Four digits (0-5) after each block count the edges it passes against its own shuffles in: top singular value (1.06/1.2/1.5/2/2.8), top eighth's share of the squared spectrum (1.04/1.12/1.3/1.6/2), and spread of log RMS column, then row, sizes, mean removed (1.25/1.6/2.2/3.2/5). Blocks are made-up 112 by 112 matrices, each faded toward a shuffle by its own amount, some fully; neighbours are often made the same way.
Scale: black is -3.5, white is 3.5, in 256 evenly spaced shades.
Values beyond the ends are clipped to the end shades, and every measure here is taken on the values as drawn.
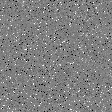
0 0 0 0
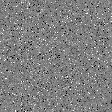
2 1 0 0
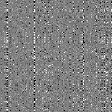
5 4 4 2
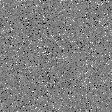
2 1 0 0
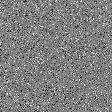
1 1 0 0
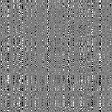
5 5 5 3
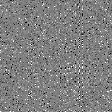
4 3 2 1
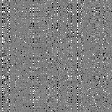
5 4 3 2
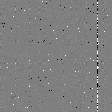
5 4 1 0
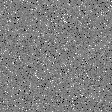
0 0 0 0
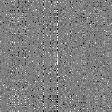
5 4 3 1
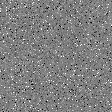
1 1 0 0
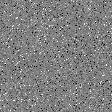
2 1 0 0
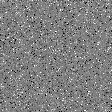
2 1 0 0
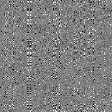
5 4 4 2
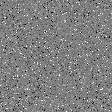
0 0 0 0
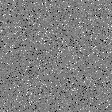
0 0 0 0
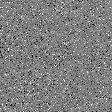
2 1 0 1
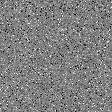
1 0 0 0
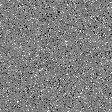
0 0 0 0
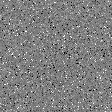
1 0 0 0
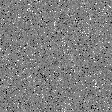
1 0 0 0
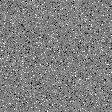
1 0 0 0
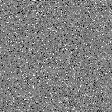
3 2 0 0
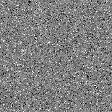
3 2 0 0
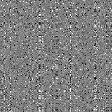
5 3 3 2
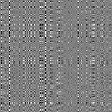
5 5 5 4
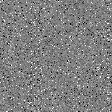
3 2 1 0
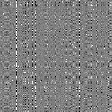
5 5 4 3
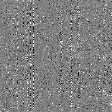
3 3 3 2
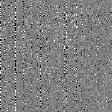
3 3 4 2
